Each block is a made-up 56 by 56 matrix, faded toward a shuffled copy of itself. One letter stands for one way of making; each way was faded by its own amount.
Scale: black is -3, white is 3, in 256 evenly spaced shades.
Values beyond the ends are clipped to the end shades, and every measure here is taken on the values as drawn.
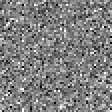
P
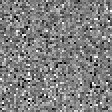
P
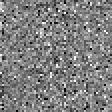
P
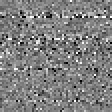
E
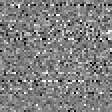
E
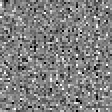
P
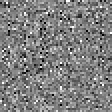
P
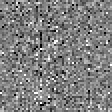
P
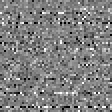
E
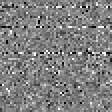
E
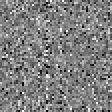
P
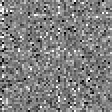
P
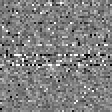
E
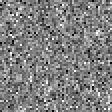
P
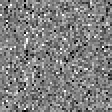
P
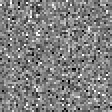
P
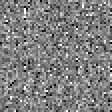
P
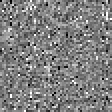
P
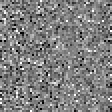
P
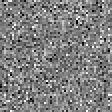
P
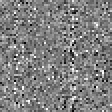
P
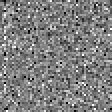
P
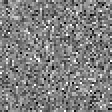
P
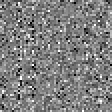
P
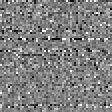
E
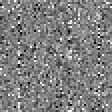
P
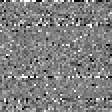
E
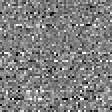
E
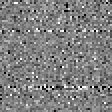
E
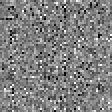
P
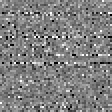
E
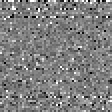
E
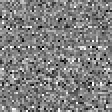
E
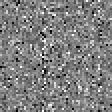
P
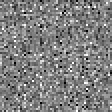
P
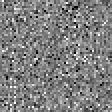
P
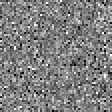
P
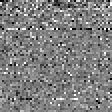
E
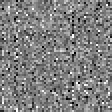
P
